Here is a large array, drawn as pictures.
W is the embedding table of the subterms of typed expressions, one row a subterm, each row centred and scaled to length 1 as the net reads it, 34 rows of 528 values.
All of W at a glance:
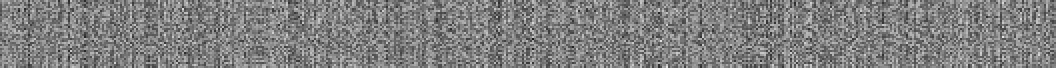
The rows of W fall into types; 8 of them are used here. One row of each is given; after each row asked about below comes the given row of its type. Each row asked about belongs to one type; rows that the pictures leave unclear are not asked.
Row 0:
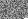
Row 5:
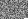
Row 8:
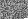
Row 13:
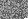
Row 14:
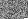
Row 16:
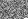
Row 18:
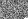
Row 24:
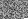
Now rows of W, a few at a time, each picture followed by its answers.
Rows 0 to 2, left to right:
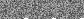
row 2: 8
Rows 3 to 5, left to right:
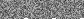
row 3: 16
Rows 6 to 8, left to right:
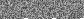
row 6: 24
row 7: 5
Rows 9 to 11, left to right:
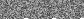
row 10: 13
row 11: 18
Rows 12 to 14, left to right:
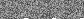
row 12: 14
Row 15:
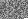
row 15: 0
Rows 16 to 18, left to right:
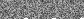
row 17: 8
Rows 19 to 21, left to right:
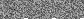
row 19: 24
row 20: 16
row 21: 18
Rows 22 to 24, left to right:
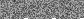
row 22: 8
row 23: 0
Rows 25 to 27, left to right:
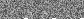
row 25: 0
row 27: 5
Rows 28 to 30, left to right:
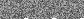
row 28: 13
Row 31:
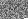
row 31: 0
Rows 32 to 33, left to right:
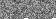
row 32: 8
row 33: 14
